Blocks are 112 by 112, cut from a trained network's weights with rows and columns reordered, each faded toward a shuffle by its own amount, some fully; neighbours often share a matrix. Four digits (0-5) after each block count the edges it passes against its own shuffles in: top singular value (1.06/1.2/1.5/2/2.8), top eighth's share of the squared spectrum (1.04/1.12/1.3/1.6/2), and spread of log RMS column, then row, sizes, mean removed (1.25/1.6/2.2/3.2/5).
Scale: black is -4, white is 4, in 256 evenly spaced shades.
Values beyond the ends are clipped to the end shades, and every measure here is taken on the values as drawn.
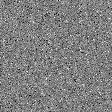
1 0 0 0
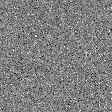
0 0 0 0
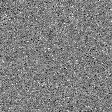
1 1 0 0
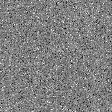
0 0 0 0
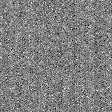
2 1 0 0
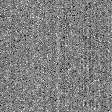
3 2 0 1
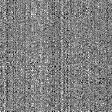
4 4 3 3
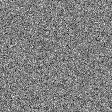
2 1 0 0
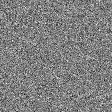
1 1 0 0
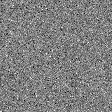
0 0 0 0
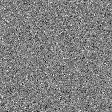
2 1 0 0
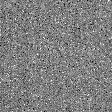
1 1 0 0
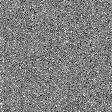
0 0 0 0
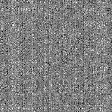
3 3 2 2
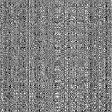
4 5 3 3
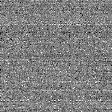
3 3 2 2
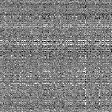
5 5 3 3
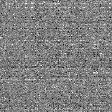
3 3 2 2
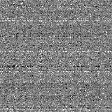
4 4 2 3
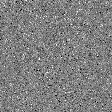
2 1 0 0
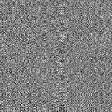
4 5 3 3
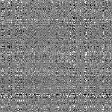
4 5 4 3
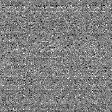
3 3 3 2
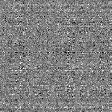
3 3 3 2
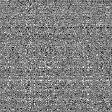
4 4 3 2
